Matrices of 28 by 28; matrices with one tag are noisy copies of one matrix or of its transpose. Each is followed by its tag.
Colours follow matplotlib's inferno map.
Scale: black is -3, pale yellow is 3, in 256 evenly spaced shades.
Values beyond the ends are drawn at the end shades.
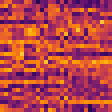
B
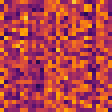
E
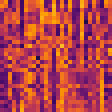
B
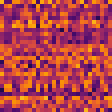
E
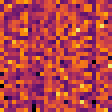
E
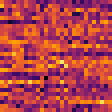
B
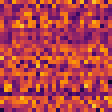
E
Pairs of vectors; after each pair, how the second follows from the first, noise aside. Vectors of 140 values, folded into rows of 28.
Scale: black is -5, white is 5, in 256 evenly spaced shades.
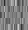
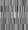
shuffled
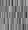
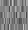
sign-scrambled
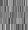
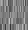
negated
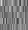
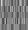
sign-scrambled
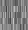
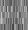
shuffled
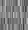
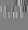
partly zeroed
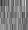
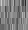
negated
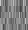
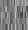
shuffled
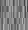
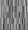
negated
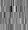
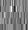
negated
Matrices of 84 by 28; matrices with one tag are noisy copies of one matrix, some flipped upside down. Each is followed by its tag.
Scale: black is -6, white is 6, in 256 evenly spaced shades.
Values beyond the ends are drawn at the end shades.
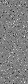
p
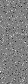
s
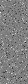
s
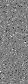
s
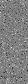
s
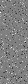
s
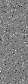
s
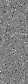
s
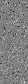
p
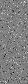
p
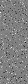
s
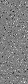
p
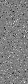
p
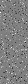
s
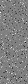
s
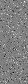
p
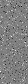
s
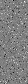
p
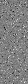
p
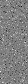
s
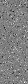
p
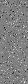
p
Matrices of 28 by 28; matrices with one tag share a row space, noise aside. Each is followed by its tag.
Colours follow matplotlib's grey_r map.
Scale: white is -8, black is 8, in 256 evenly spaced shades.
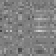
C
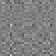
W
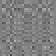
W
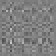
W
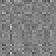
W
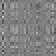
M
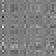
M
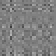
W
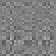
W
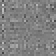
M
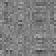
C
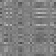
C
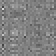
M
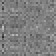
M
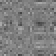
C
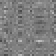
C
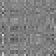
M
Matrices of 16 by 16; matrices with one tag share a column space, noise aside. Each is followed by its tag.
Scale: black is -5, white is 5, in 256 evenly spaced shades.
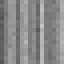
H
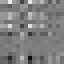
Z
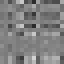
Z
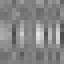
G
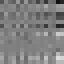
Z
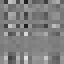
Z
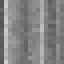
H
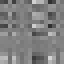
Z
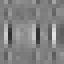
G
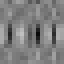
G
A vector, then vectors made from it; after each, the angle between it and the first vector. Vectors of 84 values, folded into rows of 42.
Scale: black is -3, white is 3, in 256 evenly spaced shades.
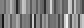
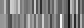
orthogonal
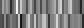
orthogonal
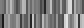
nearly parallel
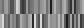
nearly opposite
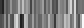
partly aligned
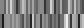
nearly parallel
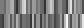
nearly parallel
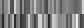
orthogonal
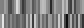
nearly opposite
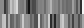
orthogonal
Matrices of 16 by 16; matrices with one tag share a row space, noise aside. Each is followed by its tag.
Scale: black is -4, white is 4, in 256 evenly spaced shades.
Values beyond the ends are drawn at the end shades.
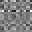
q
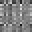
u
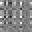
u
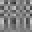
q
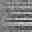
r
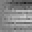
r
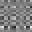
q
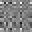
u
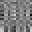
q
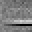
r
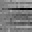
r
